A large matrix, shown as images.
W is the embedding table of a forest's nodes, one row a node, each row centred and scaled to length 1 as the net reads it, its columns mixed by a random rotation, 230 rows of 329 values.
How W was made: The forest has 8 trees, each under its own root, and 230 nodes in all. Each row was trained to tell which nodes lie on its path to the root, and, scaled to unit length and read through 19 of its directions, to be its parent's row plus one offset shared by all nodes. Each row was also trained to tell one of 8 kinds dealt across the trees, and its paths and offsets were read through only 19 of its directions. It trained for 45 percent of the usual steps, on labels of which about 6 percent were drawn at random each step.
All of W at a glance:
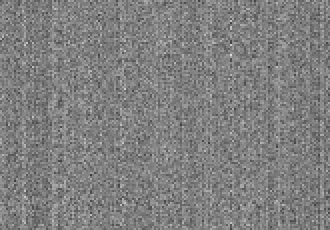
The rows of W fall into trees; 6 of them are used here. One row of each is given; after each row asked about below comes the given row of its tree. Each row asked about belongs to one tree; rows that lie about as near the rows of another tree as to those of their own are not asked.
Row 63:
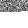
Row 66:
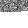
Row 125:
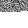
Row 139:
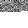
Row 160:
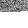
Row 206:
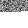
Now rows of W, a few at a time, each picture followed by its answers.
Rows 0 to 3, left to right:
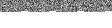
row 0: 160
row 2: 66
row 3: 66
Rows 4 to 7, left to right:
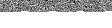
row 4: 160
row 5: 66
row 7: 160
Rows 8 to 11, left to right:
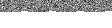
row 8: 206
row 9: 139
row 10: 63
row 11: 206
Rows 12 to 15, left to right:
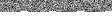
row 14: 63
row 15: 160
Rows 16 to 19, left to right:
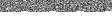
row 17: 160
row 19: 206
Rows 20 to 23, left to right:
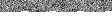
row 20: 63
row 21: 160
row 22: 206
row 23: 66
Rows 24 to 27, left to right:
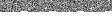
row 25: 206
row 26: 125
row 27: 160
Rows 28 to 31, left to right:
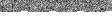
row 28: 160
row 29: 63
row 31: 160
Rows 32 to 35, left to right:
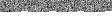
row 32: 125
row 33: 206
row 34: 160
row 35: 139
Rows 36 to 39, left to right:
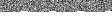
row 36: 125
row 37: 125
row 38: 63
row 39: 66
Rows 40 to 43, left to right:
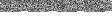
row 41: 125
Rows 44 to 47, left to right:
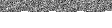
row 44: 160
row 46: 63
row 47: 160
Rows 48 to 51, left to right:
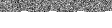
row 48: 66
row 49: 125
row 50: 66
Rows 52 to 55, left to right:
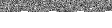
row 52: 63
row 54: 160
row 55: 160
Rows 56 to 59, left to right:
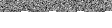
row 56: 160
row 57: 160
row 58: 66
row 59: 63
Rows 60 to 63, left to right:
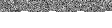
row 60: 139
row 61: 206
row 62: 139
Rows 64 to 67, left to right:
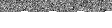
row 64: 63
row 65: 125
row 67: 66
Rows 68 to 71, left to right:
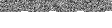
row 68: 160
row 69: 66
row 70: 160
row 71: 160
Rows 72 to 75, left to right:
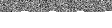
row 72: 125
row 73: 66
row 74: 160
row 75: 160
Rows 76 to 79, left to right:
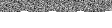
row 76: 125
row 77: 206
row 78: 66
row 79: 206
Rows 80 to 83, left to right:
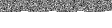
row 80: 125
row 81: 160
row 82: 66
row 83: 160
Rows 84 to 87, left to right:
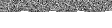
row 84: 63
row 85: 125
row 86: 139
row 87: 160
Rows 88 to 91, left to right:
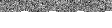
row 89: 206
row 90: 139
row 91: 125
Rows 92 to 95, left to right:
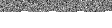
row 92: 66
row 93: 125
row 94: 206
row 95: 139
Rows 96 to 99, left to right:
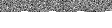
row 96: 206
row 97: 125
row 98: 125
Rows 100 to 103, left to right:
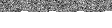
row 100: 139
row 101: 66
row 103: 160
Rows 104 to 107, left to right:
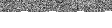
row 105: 160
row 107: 160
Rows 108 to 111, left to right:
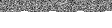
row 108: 125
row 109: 125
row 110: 63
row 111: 160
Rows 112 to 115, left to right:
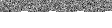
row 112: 125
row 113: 139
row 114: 160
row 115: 206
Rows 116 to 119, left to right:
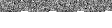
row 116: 63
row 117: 66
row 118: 139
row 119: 139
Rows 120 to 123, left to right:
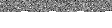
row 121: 63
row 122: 125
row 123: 125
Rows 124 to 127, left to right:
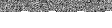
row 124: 66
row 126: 206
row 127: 125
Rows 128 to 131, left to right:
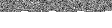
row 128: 125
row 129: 63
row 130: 206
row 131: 160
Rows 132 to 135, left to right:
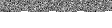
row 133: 160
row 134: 125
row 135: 125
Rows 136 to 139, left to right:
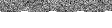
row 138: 160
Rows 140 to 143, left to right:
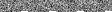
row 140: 125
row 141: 139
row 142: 160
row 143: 139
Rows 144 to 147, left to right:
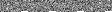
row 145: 63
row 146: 63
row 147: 125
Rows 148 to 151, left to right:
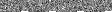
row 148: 206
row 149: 139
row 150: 63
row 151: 139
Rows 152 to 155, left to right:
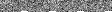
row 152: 139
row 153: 125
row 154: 125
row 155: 125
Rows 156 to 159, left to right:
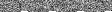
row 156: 206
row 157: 63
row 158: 206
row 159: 125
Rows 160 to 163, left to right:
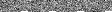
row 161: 125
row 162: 139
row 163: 63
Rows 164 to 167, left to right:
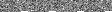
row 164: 160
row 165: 125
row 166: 66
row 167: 125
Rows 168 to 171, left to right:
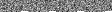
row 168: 125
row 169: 66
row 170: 139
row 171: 160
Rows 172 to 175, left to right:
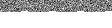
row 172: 160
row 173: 63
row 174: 160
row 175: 66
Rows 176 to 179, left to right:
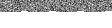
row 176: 66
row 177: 63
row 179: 160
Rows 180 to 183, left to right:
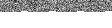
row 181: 206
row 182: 139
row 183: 125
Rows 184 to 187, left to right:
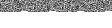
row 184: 206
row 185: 206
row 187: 206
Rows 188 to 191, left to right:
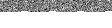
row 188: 160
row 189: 125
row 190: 66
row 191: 125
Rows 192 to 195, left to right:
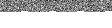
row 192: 206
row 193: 66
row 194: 63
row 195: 125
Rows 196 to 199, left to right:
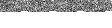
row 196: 125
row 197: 125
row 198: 63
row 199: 139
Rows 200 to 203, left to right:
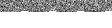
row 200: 66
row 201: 66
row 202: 125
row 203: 139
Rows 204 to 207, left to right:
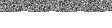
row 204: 206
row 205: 125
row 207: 125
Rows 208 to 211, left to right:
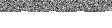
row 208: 206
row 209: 125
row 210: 139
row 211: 139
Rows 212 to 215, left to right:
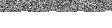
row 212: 160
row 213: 139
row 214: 125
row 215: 160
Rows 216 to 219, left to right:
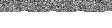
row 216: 66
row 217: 125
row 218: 160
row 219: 63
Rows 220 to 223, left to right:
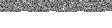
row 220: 160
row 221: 139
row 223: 160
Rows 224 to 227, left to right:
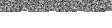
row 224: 206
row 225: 206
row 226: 125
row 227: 63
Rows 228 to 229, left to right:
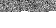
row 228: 66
